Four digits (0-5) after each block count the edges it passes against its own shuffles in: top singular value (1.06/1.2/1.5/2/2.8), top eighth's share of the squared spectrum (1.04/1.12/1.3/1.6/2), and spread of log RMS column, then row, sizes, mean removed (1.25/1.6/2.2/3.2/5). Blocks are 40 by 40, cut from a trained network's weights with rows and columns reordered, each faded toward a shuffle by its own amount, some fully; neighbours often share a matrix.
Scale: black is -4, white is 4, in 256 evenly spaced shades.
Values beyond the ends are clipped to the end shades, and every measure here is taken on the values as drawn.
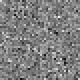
1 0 0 0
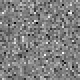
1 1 0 0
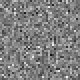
1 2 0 0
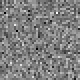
1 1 0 0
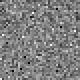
0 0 0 0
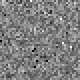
0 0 0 0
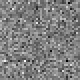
2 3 0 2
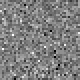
0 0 0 0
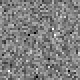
0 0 0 0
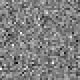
1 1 0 0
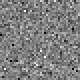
0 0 0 0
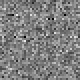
2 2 0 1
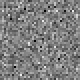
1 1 0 0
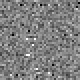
1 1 0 1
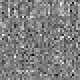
2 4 1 2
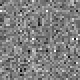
3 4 1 2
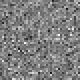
2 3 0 1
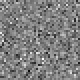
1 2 0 1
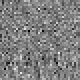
3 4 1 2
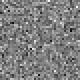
0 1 0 0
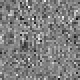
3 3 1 1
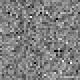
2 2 0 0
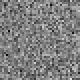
2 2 0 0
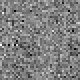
1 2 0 1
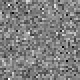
0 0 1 0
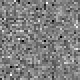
1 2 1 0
